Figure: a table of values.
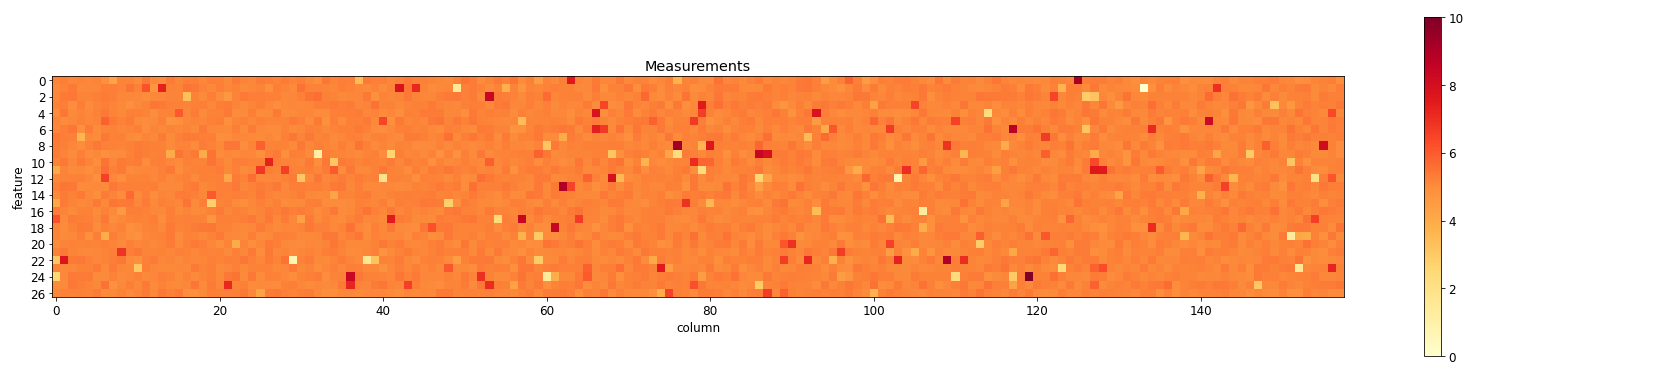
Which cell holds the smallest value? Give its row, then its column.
1, 133
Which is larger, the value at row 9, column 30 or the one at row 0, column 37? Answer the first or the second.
the first
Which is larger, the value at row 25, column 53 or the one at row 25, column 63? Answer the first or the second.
the first
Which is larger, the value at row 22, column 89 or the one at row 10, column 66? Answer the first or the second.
the first
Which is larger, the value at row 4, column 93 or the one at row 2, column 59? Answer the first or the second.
the first
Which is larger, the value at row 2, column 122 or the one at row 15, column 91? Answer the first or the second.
the first
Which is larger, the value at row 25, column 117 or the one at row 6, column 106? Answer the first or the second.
the second
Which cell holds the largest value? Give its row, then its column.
24, 119
